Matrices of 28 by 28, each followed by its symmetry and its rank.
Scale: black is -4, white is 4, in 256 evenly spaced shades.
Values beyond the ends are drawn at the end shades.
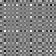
symmetric, rank one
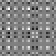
symmetric, rank one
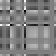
symmetric, rank one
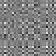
symmetric, rank two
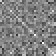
symmetric, rank five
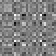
symmetric, rank two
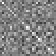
symmetric, rank five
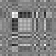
symmetric, rank two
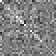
symmetric, rank five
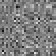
neither, rank five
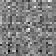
neither, rank five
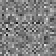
neither, rank five
